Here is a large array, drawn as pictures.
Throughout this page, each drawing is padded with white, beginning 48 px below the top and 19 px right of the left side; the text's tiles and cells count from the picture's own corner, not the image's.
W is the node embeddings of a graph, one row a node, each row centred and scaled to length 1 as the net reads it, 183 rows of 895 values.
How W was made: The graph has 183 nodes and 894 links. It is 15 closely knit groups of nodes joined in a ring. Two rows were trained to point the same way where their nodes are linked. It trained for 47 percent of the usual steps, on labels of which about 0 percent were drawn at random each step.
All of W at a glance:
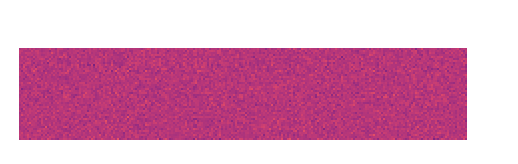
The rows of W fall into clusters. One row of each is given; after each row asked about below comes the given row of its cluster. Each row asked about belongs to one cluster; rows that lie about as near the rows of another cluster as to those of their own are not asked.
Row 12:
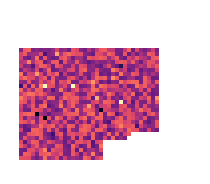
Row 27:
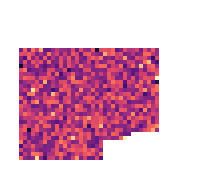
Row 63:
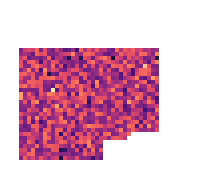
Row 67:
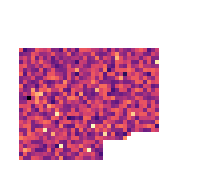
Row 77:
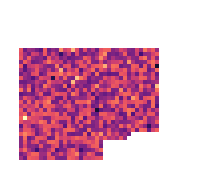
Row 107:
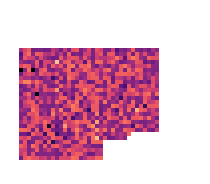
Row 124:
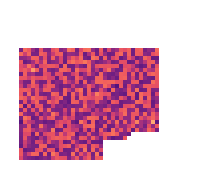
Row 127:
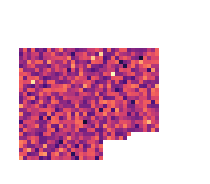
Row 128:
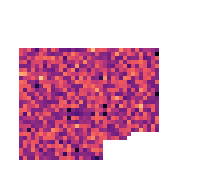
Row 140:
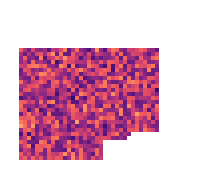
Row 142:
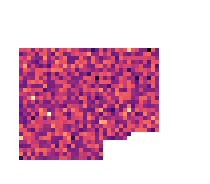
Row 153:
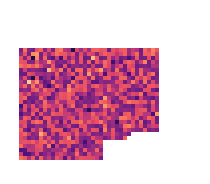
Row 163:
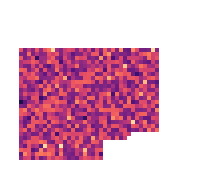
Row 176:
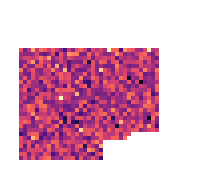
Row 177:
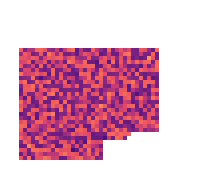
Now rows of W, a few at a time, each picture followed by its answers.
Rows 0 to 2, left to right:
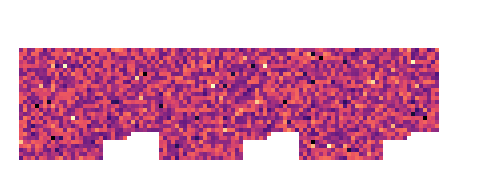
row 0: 153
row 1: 127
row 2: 177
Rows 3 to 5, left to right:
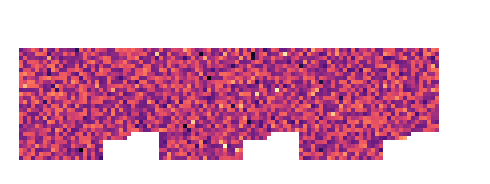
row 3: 63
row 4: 163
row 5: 27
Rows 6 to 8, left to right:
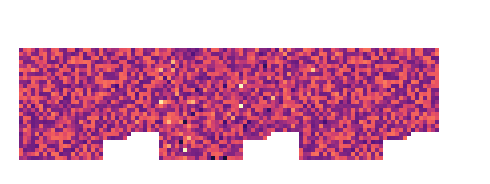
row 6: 124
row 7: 107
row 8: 124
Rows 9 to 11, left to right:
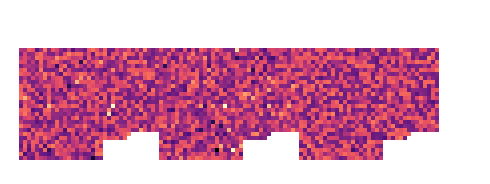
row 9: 128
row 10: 140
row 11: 177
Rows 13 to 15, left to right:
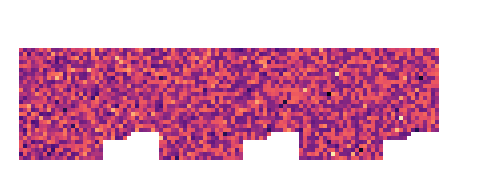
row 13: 67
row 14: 127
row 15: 124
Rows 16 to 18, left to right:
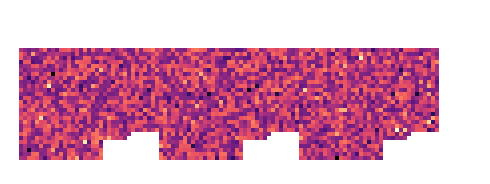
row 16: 77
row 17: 140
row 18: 142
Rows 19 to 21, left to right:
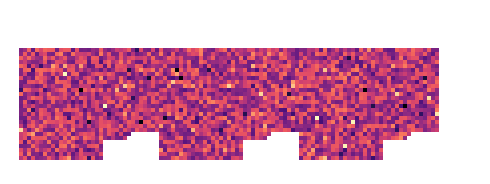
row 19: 142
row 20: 176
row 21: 63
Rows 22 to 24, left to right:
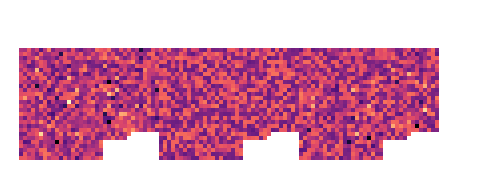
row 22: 12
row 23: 128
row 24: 12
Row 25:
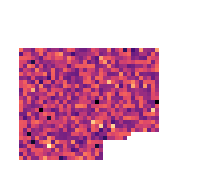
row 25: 177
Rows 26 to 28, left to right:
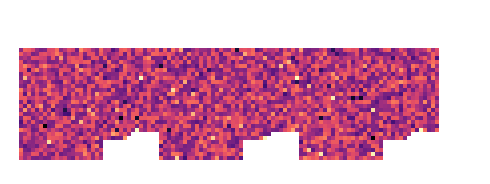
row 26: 124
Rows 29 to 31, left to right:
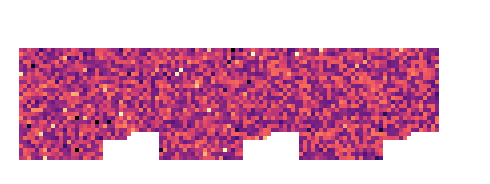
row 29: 12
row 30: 128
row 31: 128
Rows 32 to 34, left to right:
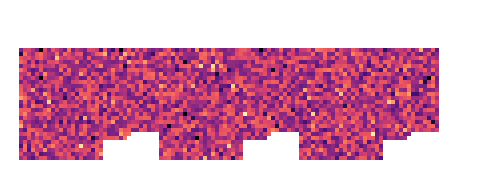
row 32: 128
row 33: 12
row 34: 142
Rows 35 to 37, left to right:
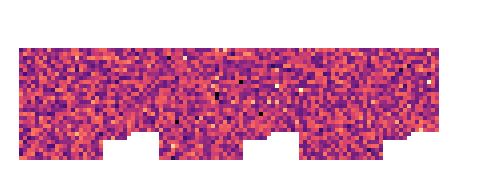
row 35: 12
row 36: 12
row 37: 142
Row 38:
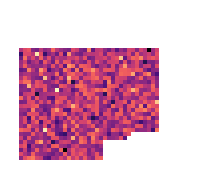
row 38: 107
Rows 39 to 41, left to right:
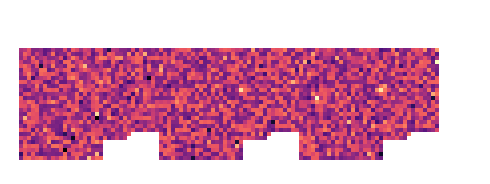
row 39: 107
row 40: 67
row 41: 67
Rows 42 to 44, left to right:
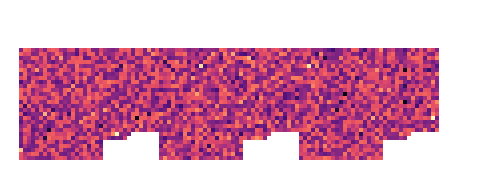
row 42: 124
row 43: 63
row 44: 107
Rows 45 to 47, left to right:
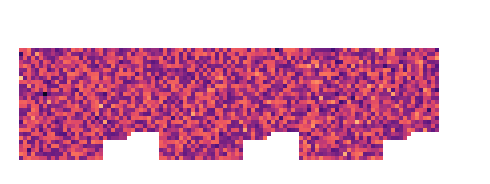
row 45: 107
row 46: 153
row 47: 107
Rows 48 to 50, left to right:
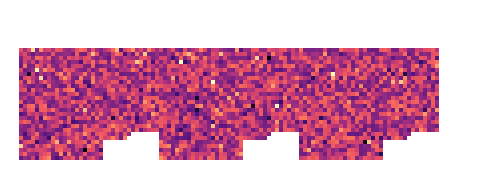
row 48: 176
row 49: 140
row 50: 77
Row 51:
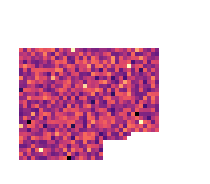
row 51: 142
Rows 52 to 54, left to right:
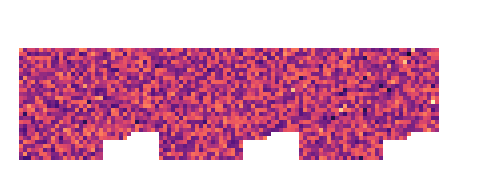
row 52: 176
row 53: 27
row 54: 127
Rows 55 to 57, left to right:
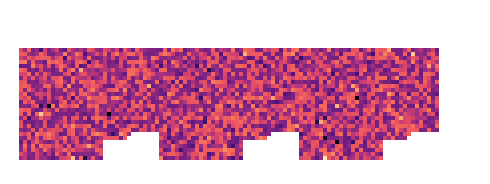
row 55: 128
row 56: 27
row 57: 12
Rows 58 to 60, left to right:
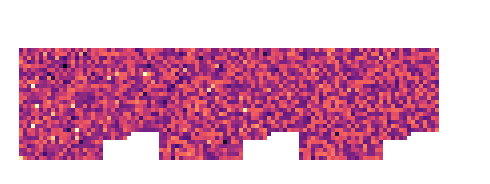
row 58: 153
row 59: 163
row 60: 163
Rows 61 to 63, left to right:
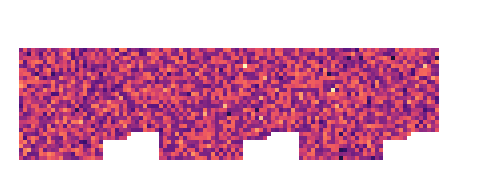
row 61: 127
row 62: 124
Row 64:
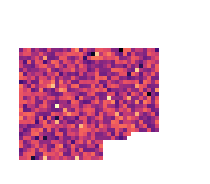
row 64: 12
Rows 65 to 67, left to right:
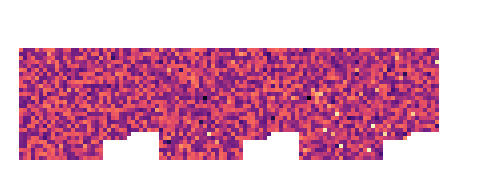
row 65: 163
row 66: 140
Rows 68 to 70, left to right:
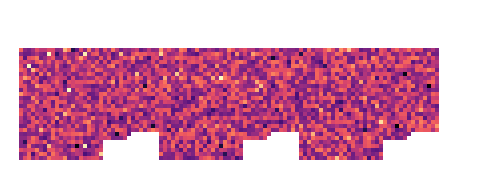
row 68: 163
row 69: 128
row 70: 142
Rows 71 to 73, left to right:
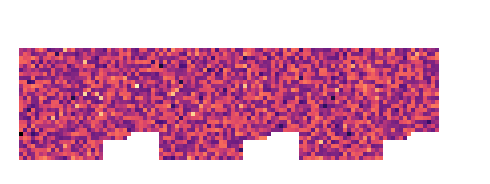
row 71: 177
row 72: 27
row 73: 107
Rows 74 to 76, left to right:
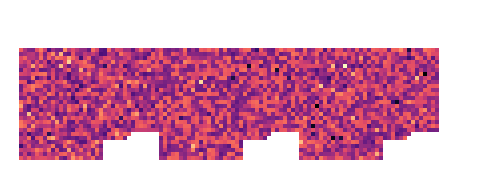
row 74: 177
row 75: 77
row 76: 153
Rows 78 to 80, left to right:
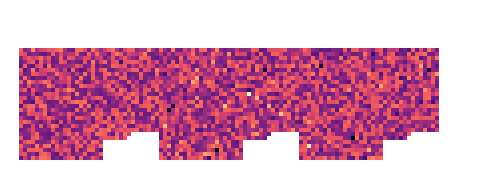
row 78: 176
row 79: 140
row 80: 107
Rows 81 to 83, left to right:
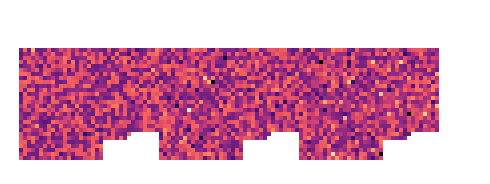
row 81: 127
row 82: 140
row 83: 140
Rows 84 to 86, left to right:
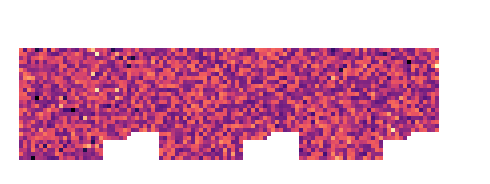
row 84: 128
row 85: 63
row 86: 77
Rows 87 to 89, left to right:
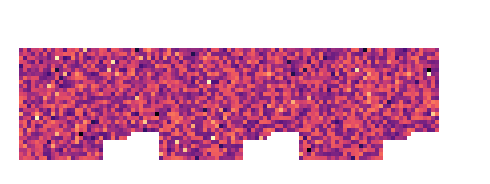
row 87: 153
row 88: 107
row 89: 107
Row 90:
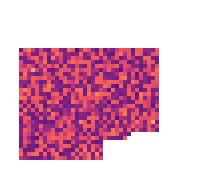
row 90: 124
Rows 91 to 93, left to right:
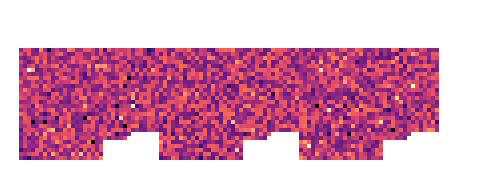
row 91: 124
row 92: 67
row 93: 140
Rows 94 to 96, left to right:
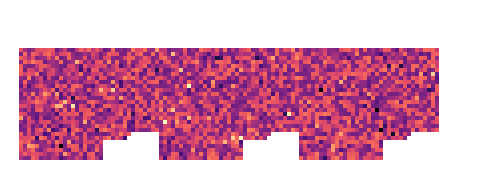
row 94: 67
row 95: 77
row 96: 77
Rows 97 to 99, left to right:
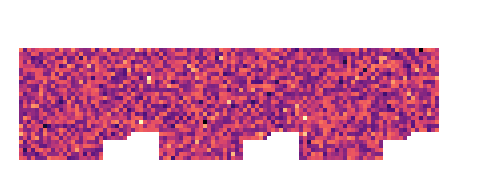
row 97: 142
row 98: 63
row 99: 77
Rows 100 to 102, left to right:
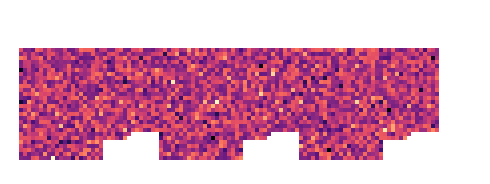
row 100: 67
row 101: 27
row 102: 176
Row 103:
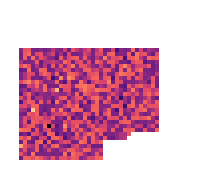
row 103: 107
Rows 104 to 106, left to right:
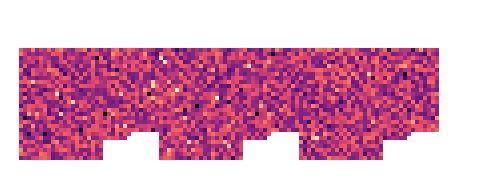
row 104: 176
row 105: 12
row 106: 142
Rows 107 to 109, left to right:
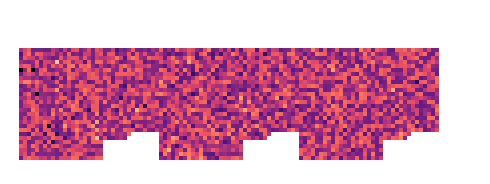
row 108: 163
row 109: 63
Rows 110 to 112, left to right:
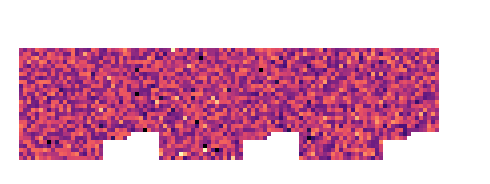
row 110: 177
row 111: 63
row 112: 27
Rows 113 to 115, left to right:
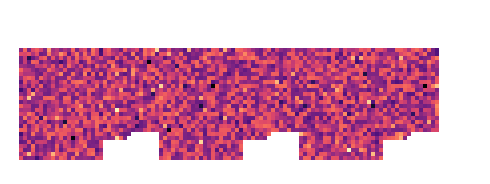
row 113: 27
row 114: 12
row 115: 63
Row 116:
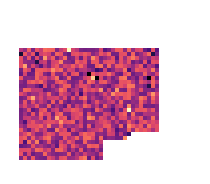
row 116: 142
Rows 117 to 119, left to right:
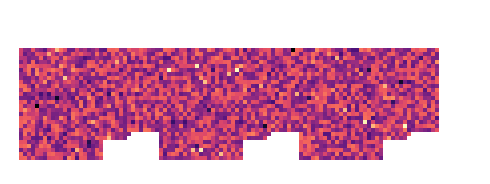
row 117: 140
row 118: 124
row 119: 67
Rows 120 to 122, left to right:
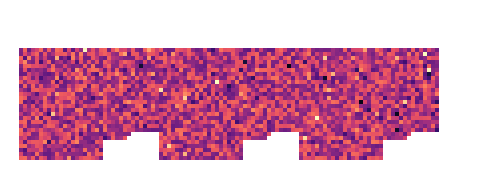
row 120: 153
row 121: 67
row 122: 107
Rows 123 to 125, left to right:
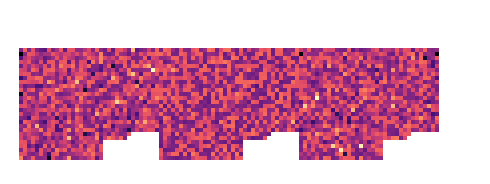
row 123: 127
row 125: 128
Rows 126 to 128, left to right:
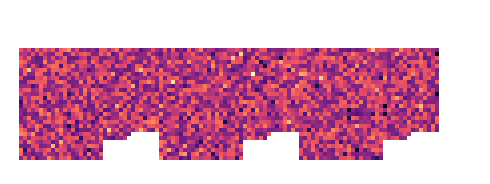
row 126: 142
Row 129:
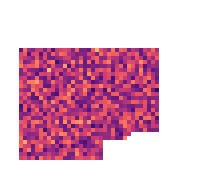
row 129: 153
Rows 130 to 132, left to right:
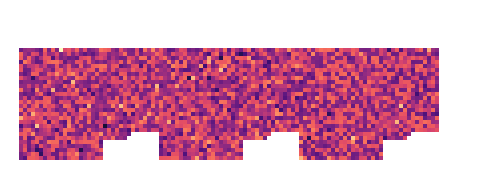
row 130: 77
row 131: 77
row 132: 142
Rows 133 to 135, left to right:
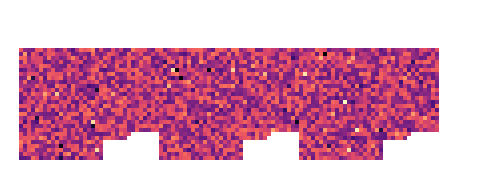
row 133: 67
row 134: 176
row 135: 177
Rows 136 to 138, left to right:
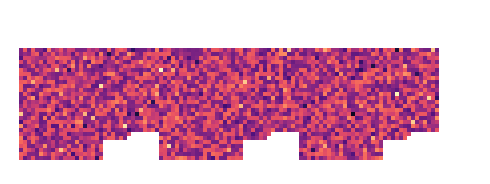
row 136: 127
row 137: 107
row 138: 163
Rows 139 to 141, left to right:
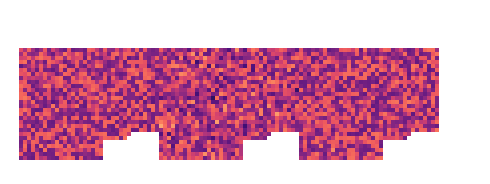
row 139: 128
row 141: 77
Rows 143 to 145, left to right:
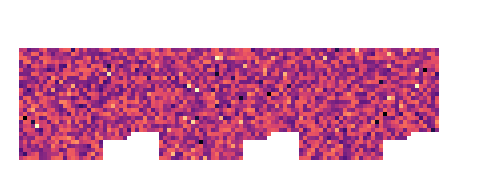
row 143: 77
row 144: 12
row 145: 12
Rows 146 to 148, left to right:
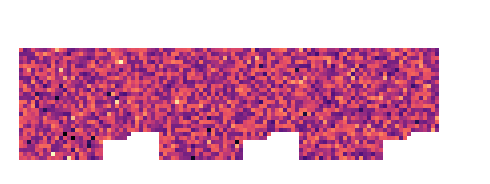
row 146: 140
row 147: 67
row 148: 128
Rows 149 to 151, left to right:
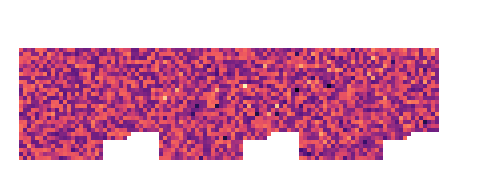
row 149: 177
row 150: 12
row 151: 153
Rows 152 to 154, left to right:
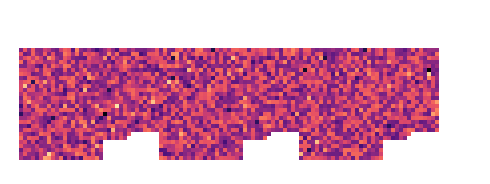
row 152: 127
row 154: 107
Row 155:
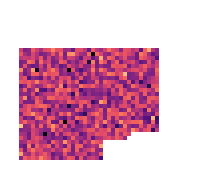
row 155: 176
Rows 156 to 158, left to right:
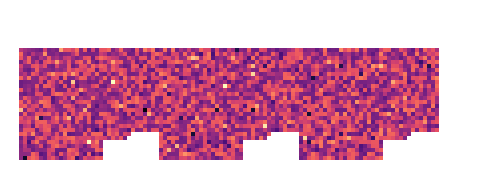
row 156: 77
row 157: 127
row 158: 77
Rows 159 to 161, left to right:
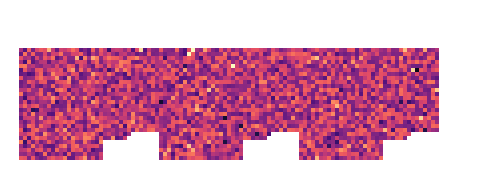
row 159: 142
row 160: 163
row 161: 177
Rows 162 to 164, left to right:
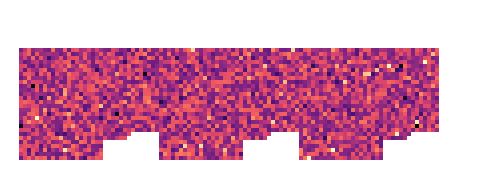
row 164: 124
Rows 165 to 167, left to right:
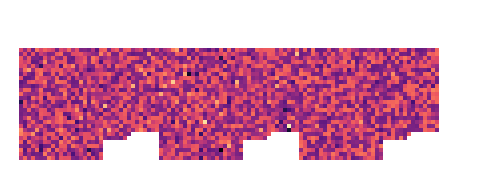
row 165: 142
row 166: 63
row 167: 127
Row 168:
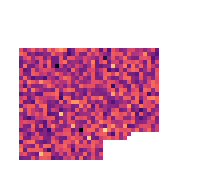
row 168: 176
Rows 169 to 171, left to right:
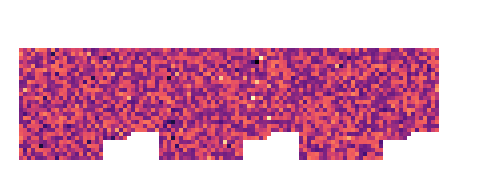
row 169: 142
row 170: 128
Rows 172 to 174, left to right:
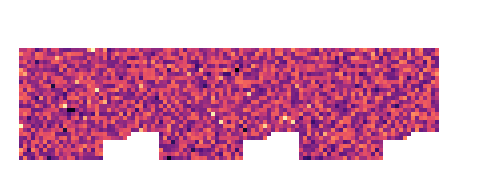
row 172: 128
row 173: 124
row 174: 124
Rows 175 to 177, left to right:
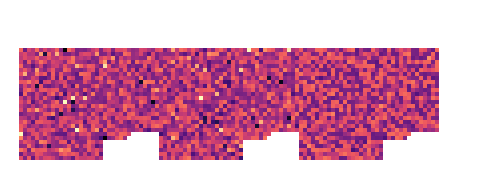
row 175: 177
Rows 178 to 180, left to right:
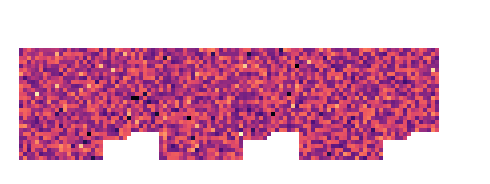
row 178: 128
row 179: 77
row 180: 67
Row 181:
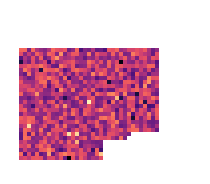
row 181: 140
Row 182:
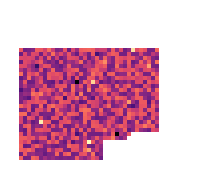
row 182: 67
